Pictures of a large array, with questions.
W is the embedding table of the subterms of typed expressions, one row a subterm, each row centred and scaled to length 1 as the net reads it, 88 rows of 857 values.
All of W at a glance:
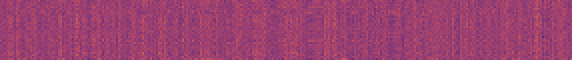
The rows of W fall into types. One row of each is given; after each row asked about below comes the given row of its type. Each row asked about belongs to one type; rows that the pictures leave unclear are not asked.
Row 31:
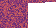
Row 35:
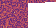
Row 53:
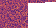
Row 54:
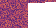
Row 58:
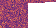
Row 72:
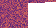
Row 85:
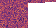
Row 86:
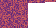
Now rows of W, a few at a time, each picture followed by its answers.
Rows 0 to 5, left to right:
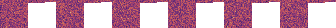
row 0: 72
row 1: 31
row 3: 86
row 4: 35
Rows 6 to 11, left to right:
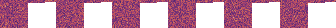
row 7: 72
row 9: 86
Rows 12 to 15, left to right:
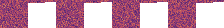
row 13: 54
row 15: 85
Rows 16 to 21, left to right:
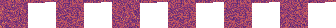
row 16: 58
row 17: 54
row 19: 54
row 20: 54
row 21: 72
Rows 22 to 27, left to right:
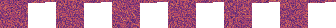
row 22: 31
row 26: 86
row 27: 54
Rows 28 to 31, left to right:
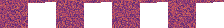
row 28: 53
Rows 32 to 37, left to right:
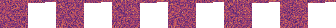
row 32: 53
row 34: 86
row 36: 86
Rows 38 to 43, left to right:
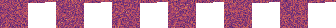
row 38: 72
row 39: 58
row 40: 35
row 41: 35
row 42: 85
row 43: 86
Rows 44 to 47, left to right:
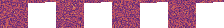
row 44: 35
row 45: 72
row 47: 31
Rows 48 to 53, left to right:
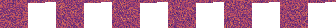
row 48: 54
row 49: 31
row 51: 85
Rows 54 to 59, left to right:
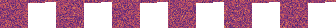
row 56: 54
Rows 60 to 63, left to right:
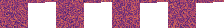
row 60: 86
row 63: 35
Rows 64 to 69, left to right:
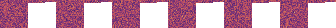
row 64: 31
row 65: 53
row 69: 35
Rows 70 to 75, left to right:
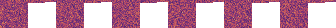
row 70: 58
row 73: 35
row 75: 31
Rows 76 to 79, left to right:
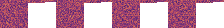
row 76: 31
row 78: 53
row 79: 53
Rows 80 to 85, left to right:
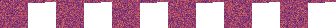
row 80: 86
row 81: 35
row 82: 54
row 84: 31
